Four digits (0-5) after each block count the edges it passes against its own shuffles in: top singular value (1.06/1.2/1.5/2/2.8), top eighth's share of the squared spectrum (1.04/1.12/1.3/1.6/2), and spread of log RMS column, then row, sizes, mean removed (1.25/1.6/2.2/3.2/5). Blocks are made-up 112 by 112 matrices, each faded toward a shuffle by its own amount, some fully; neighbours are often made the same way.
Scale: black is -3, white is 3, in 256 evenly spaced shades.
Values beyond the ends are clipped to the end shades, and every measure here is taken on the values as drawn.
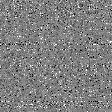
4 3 1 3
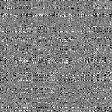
4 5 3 4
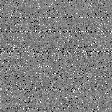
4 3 0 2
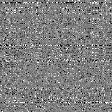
4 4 2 3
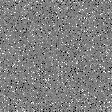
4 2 0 1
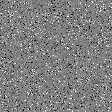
2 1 0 0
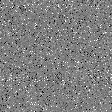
2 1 0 0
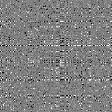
5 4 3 3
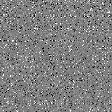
4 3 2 2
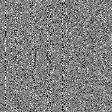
2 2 3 0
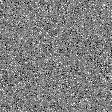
0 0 0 0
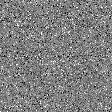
0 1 0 2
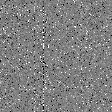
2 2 2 0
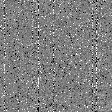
2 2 3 0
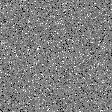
0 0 0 0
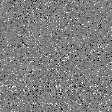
3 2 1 2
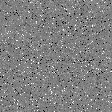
1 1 0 0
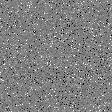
1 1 0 0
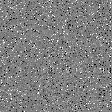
3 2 1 0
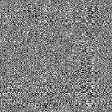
4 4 3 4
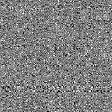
4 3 2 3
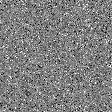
0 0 0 0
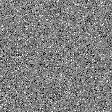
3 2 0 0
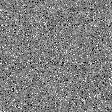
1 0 0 1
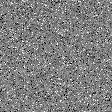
0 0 0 0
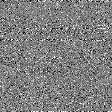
1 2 0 3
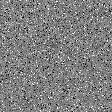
0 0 0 0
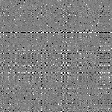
5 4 2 3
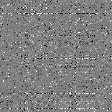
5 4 2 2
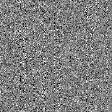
1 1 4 0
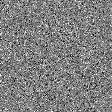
0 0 1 0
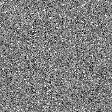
0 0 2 0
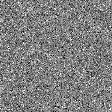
0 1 2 0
